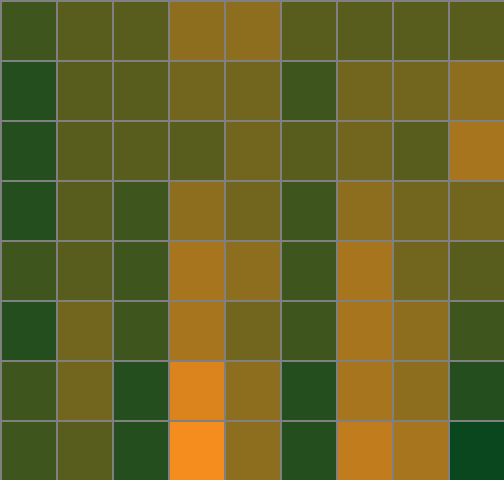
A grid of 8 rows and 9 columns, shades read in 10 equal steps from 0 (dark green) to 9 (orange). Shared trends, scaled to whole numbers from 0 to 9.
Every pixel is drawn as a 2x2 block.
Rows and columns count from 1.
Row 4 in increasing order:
1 2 2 3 4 4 4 5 5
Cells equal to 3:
17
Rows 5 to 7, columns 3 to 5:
2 6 5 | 2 6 4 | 1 8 5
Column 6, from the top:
3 2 3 2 2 2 1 1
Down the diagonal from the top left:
2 3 3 5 5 2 6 6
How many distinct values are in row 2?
5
